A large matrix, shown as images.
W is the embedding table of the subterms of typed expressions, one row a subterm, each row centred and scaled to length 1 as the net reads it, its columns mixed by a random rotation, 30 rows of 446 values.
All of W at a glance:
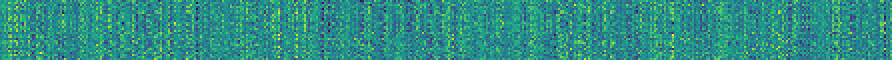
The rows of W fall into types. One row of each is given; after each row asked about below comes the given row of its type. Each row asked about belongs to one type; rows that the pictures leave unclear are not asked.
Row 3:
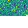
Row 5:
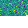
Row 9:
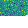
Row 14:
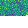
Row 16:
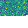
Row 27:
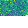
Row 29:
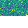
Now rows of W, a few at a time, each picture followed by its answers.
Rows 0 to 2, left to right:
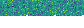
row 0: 3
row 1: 9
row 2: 27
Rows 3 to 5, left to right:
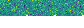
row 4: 9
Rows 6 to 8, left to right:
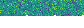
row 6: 5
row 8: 14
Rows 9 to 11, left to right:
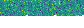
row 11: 3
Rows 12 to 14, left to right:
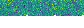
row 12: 3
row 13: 9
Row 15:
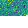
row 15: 3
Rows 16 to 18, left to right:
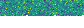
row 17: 5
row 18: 29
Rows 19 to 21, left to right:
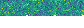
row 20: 27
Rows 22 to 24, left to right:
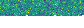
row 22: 14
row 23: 5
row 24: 16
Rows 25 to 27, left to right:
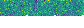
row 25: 9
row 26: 29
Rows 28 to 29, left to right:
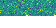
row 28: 5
